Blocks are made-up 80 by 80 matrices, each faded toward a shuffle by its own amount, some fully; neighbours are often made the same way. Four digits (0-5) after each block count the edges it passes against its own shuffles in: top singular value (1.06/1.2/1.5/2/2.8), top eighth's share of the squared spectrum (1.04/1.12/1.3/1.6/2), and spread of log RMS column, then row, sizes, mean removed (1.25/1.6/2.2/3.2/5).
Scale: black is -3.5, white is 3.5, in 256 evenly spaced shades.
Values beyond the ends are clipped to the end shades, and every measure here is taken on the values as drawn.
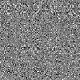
4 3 2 2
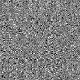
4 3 2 1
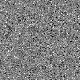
3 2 1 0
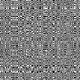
5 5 4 4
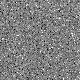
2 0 0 0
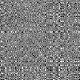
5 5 3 3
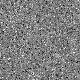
0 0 0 0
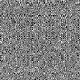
4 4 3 2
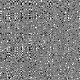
4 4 2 2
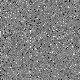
3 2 1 0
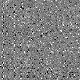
4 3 2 1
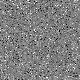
2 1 0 0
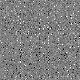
4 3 1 1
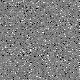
3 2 1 1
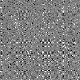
5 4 2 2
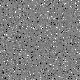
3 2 1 1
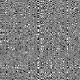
5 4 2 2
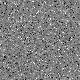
2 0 0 0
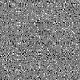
4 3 1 2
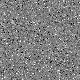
0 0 0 0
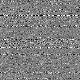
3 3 0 4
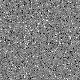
0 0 0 1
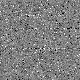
1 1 0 1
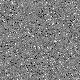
0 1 0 0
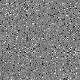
3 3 1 2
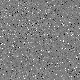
1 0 0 0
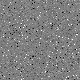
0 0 0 0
